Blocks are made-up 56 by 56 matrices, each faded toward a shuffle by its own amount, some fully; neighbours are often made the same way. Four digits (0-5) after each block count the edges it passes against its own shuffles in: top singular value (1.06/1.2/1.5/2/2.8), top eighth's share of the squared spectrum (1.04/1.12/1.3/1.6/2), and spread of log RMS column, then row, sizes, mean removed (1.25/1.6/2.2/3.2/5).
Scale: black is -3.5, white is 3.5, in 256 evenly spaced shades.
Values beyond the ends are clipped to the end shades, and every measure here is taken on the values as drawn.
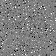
1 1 0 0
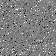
0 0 0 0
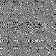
4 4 2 2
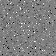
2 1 0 0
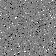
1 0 0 0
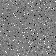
0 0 0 0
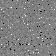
2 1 0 0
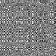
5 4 3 3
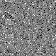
3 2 0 0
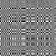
5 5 4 4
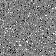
2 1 0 0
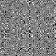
4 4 2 2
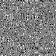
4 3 1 1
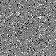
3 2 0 0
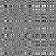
5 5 3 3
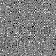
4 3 1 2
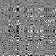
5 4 2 3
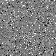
2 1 0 0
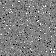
0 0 0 0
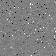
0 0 0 0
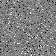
0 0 0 0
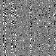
2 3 3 2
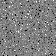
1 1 1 0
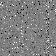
1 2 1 0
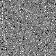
1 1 2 0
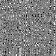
3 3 2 1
